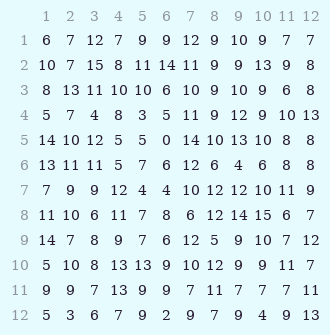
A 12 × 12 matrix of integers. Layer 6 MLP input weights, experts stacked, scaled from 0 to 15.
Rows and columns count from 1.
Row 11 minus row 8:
-2 -1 1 2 2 1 1 -1 -7 -8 1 4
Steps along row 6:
down same down up down up down down up up same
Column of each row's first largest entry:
3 3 2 12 1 1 4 10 1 4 4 12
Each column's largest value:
14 13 15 13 13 14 14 12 14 15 11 13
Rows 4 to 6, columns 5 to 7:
3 5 11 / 5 0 14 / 7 6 12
